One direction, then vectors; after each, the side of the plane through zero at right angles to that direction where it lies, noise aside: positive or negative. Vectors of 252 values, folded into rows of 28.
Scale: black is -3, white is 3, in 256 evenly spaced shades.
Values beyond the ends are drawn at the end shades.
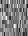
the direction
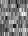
negative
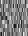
negative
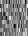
negative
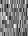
positive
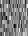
negative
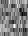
positive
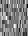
positive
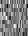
positive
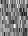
positive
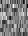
positive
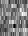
negative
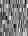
negative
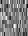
positive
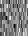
negative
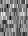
positive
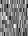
positive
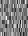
positive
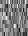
positive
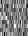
positive
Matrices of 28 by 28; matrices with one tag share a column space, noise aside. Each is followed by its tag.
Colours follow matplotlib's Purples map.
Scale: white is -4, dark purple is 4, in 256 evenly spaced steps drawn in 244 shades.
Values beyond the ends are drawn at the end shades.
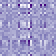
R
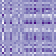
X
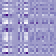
X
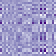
X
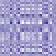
X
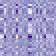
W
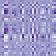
W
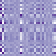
X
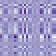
W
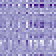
R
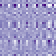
R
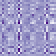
X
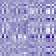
W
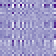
R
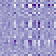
R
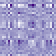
R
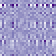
R
